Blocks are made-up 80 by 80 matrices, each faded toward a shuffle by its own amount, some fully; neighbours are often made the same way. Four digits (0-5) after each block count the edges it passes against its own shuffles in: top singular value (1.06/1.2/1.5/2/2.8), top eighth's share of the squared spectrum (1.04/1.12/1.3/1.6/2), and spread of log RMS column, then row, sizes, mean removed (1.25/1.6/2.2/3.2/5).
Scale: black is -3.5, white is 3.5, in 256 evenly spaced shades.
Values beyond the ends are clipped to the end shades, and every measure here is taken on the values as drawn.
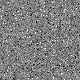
2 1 0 0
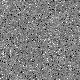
1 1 0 0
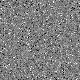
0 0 0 0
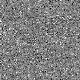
3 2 1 1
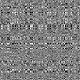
5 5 3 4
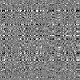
5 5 3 4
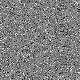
2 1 0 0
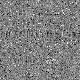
3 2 0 1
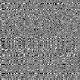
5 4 2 3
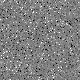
2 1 0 0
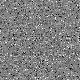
3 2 0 0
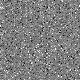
2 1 0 0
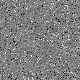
0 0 0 0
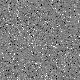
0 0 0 0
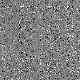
1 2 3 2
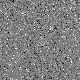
0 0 0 0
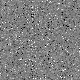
1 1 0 0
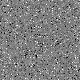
2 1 0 0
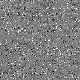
3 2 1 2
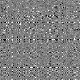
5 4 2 3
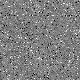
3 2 0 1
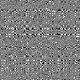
5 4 2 3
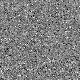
0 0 0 1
